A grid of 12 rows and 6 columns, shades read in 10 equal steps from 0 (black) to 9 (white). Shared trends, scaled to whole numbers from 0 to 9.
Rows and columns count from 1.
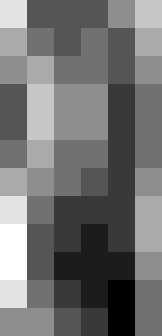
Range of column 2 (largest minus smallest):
4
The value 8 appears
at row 1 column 1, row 8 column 1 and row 11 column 1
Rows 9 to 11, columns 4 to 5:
1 2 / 1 1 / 1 0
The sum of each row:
29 26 27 26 26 24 25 24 23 20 19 19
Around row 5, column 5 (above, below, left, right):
2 2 5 4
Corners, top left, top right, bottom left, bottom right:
8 7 5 4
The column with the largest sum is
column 1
